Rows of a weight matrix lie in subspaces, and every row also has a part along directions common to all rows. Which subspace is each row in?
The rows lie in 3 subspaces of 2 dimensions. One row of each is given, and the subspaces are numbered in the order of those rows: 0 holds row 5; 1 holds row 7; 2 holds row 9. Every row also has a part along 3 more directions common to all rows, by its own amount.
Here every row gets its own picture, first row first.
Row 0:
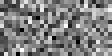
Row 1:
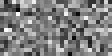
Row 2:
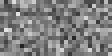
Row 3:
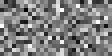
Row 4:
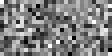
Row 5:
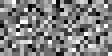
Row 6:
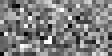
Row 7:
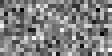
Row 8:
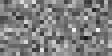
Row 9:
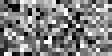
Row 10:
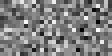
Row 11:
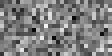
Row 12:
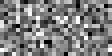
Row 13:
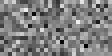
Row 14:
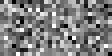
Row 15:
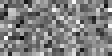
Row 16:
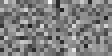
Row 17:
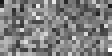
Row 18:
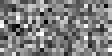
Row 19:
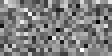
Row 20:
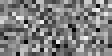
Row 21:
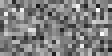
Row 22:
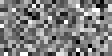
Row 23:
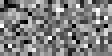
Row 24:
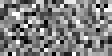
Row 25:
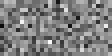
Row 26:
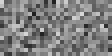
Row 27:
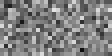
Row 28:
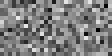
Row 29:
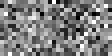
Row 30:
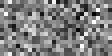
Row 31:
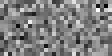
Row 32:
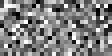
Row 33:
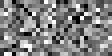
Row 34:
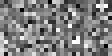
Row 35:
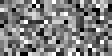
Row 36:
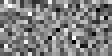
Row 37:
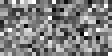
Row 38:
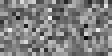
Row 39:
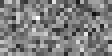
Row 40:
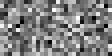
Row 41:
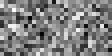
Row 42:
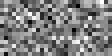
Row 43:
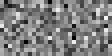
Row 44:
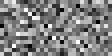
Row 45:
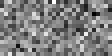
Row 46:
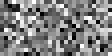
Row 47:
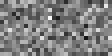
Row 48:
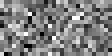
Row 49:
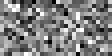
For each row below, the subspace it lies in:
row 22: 2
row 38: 2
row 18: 1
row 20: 2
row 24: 0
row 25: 0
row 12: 1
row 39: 1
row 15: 0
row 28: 2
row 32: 0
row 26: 1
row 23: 0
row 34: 0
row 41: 1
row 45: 1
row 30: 1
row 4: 1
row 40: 0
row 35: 2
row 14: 1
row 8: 2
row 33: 1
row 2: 2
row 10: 2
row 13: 0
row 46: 2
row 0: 1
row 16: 0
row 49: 2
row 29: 1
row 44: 0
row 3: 0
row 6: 2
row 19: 0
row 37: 2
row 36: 0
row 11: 1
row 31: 0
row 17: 1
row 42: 2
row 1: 2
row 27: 0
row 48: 1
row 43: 0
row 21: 1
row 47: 2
